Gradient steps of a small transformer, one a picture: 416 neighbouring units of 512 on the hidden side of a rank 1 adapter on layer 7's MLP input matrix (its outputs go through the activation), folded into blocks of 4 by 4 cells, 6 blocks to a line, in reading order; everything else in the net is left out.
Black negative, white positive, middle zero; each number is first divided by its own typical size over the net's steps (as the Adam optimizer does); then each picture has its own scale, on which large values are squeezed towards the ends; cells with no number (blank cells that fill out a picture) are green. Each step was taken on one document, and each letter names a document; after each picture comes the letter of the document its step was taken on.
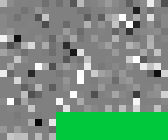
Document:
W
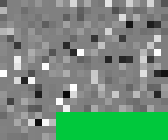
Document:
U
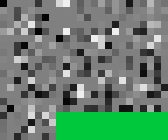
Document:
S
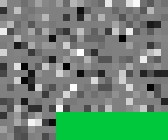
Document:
U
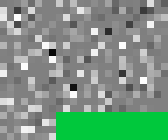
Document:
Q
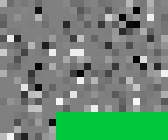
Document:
W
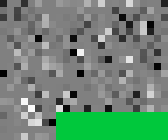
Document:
U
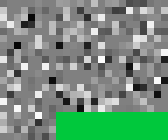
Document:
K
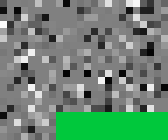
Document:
S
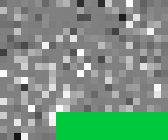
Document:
U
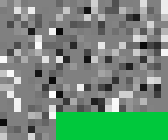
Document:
K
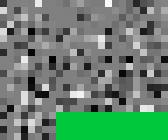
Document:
S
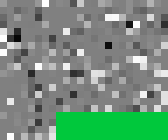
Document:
W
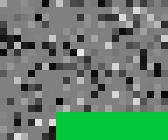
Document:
W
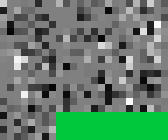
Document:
S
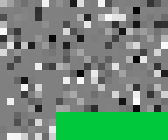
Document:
W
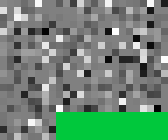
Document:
S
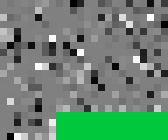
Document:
W
